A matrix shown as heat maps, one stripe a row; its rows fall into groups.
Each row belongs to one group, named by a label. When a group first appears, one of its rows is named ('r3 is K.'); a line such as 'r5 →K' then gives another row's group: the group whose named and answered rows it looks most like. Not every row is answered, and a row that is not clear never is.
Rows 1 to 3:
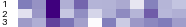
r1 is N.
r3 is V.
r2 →N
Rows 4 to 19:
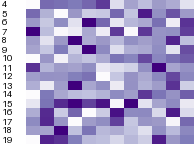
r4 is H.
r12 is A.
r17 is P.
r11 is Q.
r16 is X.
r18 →N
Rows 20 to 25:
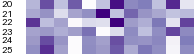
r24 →P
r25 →P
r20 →X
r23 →A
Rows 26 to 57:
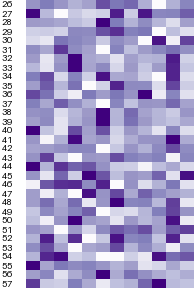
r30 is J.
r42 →A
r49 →A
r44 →N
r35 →X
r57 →Q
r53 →P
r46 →H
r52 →X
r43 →P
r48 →X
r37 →V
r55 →N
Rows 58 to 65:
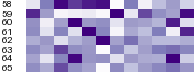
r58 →H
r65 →V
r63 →V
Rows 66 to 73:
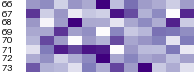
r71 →H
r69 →V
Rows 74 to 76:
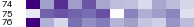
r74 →N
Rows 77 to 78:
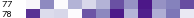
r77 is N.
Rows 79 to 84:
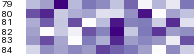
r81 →X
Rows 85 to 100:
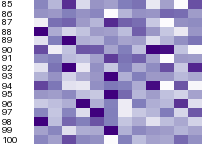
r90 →Q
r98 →N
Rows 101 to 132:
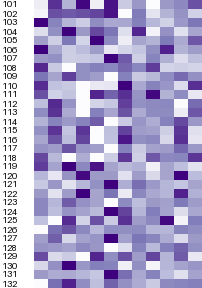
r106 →Q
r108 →Q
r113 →P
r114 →A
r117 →V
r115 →X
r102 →H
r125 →J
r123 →V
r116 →X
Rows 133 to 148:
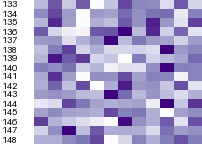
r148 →A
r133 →X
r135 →P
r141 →P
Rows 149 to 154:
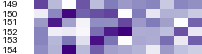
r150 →H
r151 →P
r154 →N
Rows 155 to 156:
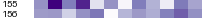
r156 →A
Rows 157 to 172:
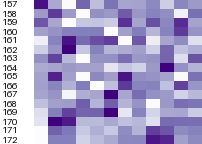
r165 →P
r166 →X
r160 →A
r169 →H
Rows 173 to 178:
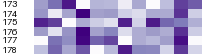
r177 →H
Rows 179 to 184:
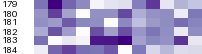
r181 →V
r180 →P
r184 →H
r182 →P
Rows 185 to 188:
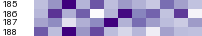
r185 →N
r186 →X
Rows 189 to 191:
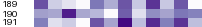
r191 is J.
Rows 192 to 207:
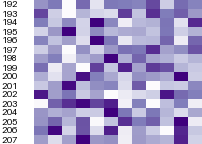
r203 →H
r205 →X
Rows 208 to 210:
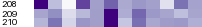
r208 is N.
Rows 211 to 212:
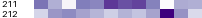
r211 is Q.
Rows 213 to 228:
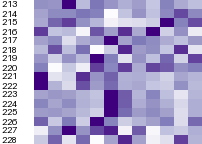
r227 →H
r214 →A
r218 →X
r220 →J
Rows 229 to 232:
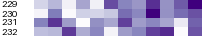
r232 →J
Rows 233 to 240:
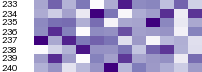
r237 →N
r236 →P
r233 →X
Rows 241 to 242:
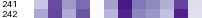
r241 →X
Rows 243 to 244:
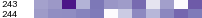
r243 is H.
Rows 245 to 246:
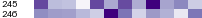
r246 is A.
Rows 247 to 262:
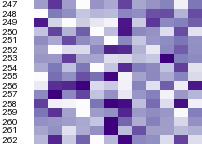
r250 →X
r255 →H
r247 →P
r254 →X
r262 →X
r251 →V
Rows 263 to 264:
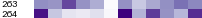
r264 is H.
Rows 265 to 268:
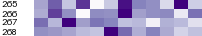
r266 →P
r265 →X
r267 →N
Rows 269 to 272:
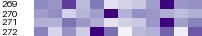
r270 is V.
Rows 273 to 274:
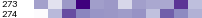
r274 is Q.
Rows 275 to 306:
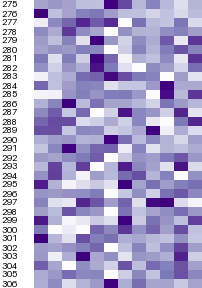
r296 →A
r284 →Q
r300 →J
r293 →X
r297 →Q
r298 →V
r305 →A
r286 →N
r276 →N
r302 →A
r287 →X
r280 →A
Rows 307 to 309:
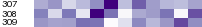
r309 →A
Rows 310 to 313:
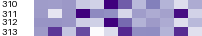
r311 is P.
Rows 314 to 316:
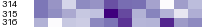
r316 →J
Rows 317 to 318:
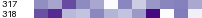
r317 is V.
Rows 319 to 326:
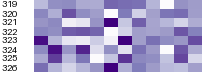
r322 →A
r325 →X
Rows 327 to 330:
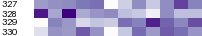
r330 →A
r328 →N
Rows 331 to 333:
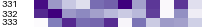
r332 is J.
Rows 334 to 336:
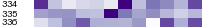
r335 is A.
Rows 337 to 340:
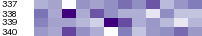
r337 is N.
